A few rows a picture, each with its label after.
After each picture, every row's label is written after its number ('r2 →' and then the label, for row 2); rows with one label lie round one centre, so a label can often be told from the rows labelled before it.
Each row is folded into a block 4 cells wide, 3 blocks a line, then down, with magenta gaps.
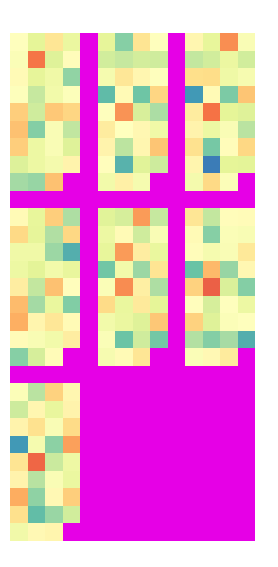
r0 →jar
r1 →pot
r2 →pot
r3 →jar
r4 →pot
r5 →pot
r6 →pot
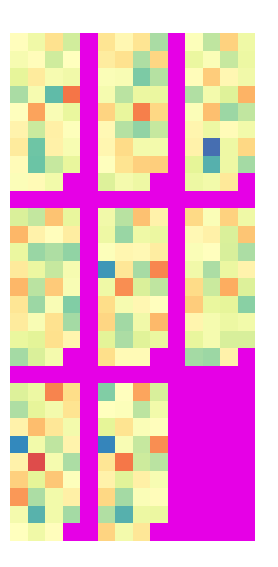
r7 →pot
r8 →jar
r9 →pot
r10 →jar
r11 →pot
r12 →jar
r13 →pot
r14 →pot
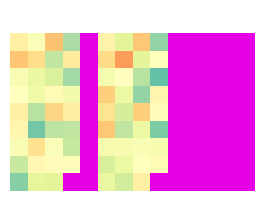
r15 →jar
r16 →jar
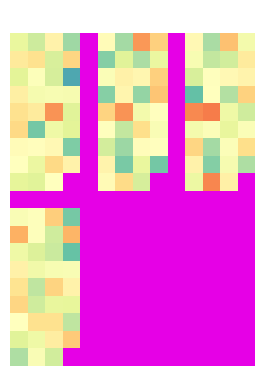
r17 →jar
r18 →pot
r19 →pot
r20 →jar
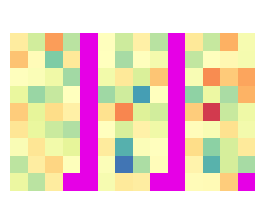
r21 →jar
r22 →pot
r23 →pot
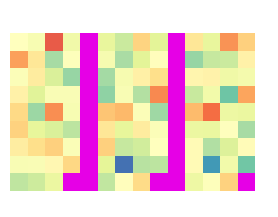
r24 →jar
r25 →pot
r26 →pot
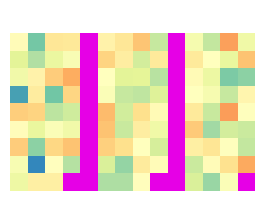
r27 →pot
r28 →jar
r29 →jar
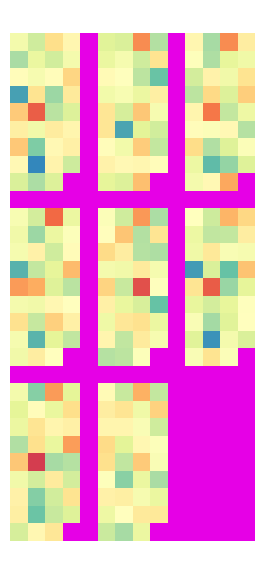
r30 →pot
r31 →jar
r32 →pot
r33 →pot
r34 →jar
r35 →pot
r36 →pot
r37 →jar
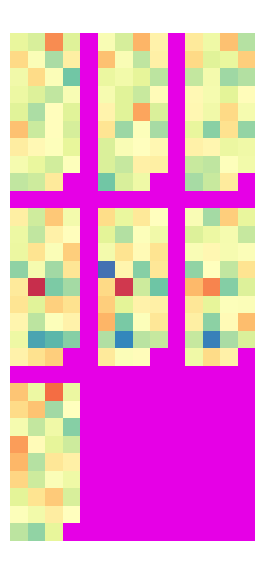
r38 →jar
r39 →jar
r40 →jar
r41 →pot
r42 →pot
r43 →pot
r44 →jar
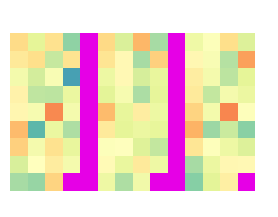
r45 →jar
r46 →jar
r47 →jar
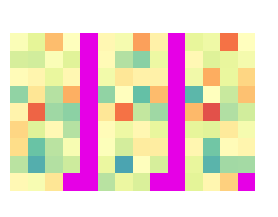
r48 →pot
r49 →pot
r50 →pot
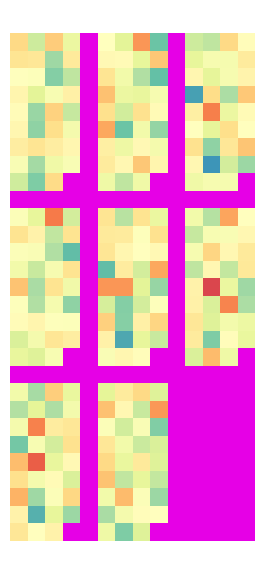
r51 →jar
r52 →jar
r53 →pot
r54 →jar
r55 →pot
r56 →pot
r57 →pot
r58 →jar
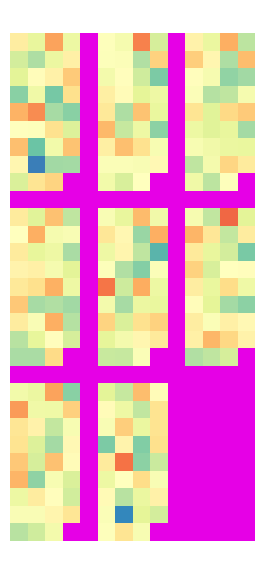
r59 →pot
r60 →jar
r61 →jar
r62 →jar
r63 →jar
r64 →jar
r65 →jar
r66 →pot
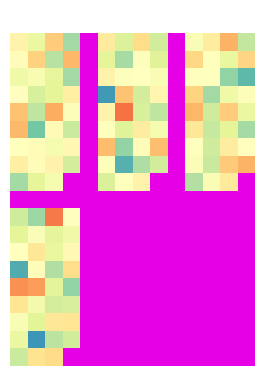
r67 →jar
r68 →pot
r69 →jar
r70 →pot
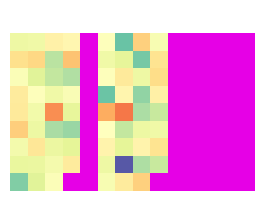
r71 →jar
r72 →pot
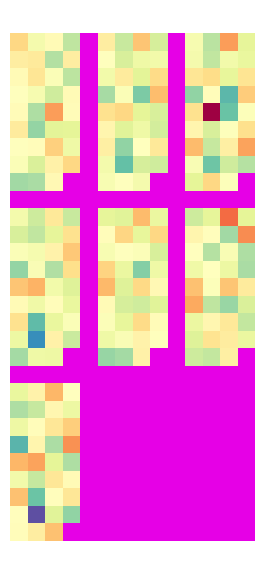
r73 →jar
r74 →pot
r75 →pot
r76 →pot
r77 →jar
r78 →jar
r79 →pot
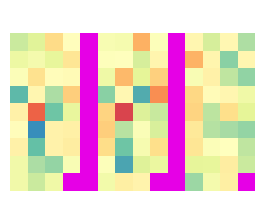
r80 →pot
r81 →pot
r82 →jar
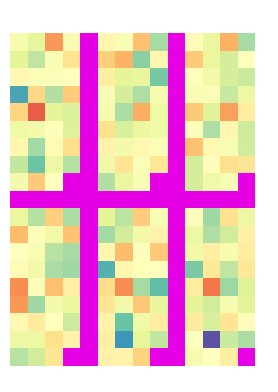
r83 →pot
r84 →jar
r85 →jar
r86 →jar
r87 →pot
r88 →pot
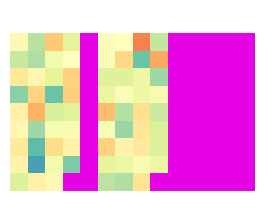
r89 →pot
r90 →jar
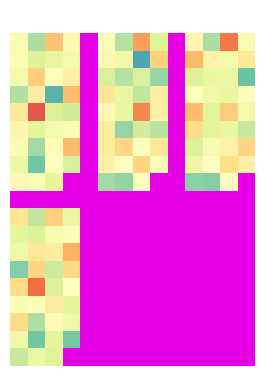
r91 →pot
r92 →jar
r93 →jar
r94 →pot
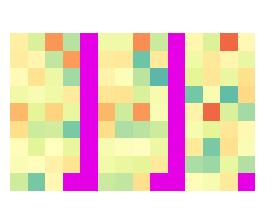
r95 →jar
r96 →jar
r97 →pot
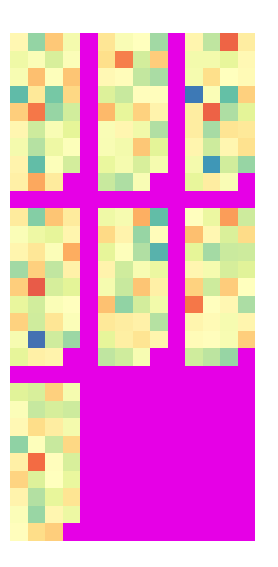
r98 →pot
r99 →jar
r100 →pot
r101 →pot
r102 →jar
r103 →jar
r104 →pot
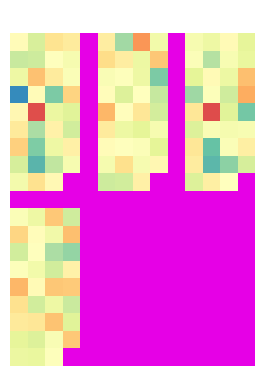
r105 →pot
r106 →jar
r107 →pot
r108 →jar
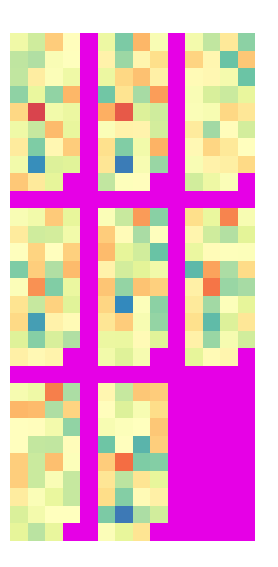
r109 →pot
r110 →pot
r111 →jar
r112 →pot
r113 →jar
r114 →pot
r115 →jar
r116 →pot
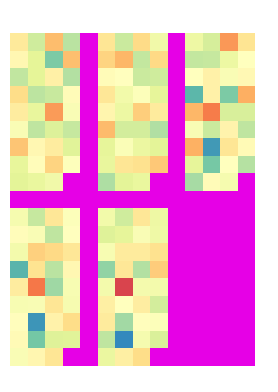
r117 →jar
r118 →jar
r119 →pot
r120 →pot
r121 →pot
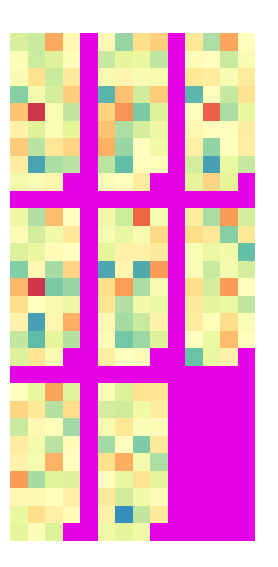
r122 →pot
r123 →pot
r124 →pot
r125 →pot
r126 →pot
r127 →jar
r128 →jar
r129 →pot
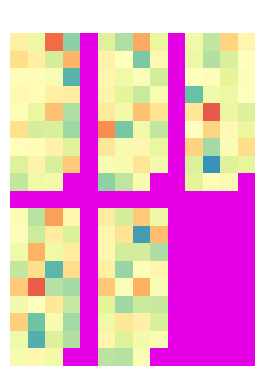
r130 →jar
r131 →jar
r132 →pot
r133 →pot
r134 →jar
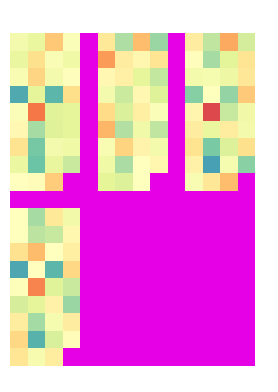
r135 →pot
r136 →jar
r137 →pot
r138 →pot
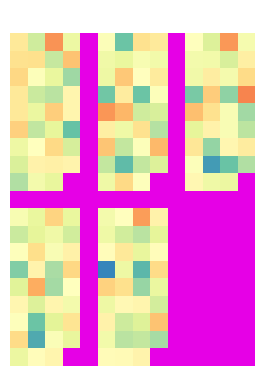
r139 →jar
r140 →pot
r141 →pot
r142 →pot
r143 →pot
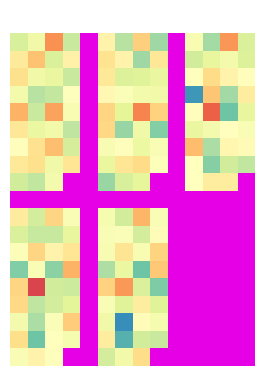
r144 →jar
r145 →jar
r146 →pot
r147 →pot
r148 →pot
